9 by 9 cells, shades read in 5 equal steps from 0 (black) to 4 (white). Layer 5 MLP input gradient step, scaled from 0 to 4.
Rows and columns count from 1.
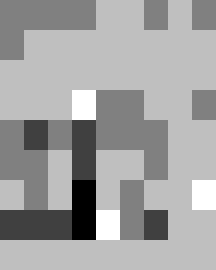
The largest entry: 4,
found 3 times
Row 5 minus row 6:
0 -1 -1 0 -1 -1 0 0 0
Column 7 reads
2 3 3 3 2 2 3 1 3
